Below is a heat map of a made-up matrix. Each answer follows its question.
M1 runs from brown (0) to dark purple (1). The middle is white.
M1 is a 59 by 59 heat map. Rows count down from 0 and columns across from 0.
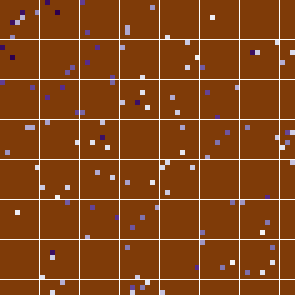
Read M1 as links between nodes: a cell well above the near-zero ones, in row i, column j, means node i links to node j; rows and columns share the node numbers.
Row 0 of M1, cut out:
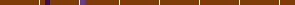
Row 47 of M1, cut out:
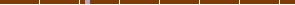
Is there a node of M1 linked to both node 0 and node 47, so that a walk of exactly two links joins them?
no
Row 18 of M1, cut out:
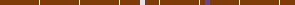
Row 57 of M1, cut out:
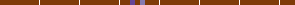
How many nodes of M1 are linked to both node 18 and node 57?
1
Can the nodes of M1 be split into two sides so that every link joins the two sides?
yes
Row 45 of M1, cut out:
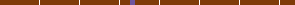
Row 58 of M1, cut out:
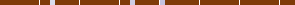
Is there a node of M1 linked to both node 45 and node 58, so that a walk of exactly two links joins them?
yes
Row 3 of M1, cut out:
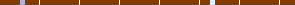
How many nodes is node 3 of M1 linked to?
2
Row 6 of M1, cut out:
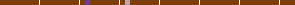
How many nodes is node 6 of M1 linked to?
2
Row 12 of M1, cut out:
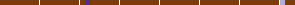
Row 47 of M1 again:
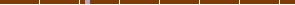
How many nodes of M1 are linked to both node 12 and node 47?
1
